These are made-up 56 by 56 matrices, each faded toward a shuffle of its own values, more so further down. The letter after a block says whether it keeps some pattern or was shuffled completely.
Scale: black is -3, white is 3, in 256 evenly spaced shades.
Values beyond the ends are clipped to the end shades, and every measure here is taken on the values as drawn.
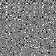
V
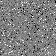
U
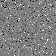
U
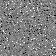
U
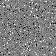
U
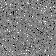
U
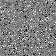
U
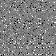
V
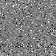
V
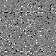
V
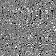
V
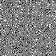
V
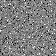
U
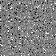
V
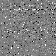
V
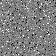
U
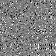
V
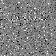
V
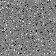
U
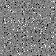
V
